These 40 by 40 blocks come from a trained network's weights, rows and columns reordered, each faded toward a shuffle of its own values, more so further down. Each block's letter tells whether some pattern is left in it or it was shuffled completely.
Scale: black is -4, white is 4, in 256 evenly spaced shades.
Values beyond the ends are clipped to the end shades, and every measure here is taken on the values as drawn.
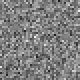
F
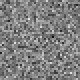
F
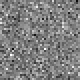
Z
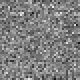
Z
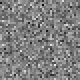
F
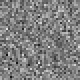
F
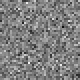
F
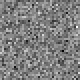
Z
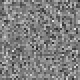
F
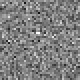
Z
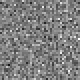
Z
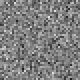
F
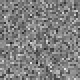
F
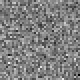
Z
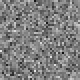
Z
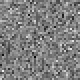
F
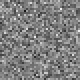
F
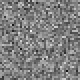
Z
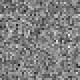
Z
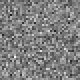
Z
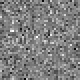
Z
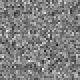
Z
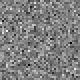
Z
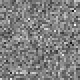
Z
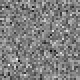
F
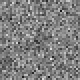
F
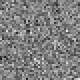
F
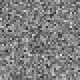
F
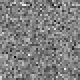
Z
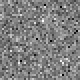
F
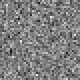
F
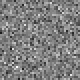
F
